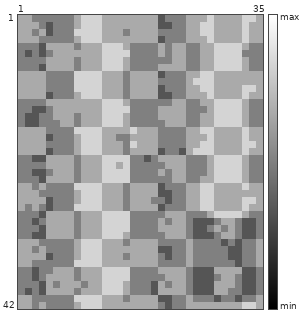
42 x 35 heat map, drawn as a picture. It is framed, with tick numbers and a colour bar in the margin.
Upright stripes repeat 2 times across the table. The halves do not mirror each other. An odd patch, lower than its surroundings, sits in the bottom right. The ninth with the lowest average is the bottom right.
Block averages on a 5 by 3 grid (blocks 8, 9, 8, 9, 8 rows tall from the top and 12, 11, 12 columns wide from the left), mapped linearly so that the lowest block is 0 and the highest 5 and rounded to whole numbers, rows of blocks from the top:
335 / 335 / 335 / 332 / 330
